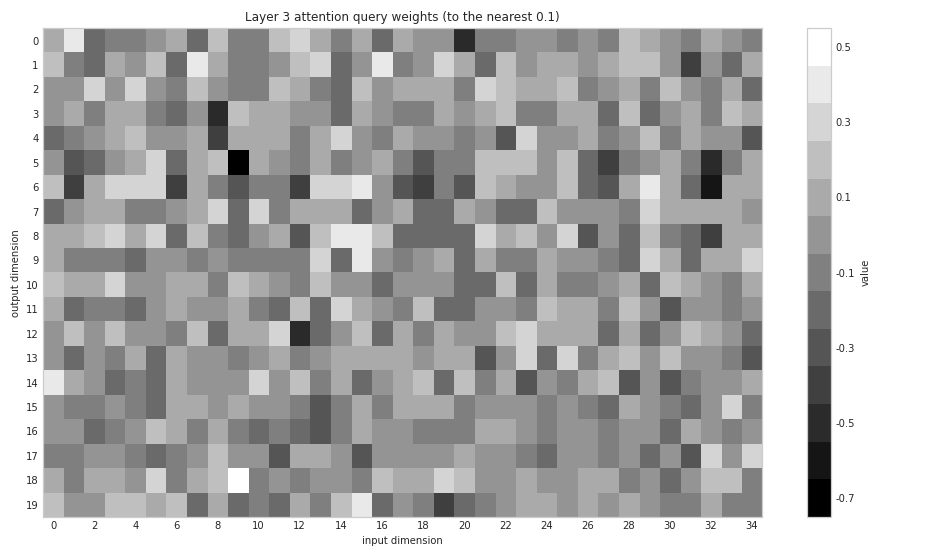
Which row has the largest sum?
18
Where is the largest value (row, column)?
18 9
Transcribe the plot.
Title: Layer 3 attention query weights (to the nearest 0.1)
x-axis: input dimension, ticks 0 2 4 6 8 10 12 14 16 18 20 22 24 26 28 30 32 34
y-axis: output dimension, ticks 0 1 2 3 4 5 6 7 8 9 10 11 12 13 14 15 16 17 18 19 (0 at the top)
Colour bar: value, ticks -0.7 -0.5 -0.3 -0.1 0.1 0.3 0.5
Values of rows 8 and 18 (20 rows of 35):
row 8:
0.1 0.1 0.2 0.3 0.1 0.3 -0.2 0.2 -0.1 -0.2 0 0.1 -0.3 0.2 0.4 0.4 0.2 -0.2 -0.2 -0.2 -0.2 0.3 0.1 0.2 0 0.3 -0.3 0 -0.2 0.2 -0.1 -0.2 -0.4 0.1 0.1
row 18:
0.1 -0.1 0.1 0.1 0 0.3 -0.1 0.1 0.2 0.5 -0.1 0 -0.1 0 0 -0.1 0.2 0.1 0.1 0.3 0.2 0 0 0.1 0 0 0.1 0.1 -0.1 0 -0.2 0 0.2 0.2 -0.1
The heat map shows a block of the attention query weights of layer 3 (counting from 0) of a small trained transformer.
